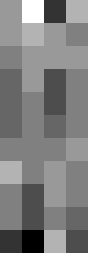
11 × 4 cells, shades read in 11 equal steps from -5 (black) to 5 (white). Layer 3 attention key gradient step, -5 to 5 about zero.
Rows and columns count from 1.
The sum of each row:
5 4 3 -2 -3 -2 1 3 -1 -3 -8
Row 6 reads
-1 0 -1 0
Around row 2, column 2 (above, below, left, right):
5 1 1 1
